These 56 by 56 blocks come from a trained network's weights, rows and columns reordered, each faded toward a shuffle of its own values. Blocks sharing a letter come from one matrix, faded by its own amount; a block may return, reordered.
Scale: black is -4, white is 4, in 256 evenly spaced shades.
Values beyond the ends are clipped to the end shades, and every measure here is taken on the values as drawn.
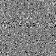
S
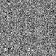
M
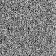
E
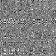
S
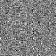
M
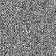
M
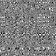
S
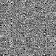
M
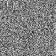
E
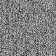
E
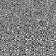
S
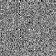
M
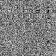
E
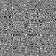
S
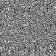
M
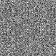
M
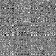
S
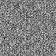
E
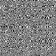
S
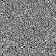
M
